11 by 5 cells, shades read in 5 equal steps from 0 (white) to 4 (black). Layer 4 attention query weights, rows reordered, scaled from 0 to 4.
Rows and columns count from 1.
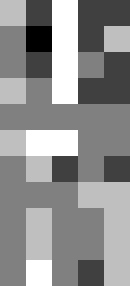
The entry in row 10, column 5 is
1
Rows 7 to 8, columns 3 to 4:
3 2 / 2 1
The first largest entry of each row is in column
2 2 2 4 1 4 3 1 1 1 4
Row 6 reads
1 0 0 2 2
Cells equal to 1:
12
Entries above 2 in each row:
3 2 2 2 0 0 2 0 0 0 1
